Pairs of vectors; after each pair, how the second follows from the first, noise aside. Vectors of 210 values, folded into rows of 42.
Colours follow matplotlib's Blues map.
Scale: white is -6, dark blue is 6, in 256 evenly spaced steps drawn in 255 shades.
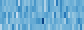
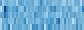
shuffled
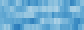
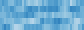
negated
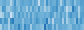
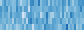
shuffled
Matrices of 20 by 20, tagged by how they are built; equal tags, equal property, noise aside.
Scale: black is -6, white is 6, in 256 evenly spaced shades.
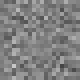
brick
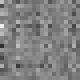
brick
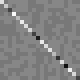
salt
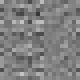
brick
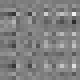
brick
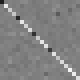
salt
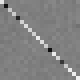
salt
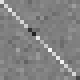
salt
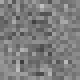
brick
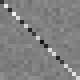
salt
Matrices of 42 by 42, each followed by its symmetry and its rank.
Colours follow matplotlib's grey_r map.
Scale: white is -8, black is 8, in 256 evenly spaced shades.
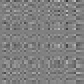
neither, rank two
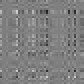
neither, rank two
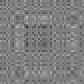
symmetric, rank two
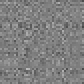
neither, rank five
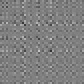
symmetric, rank two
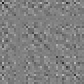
symmetric, rank five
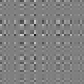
symmetric, rank one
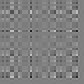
symmetric, rank one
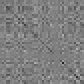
symmetric, rank five
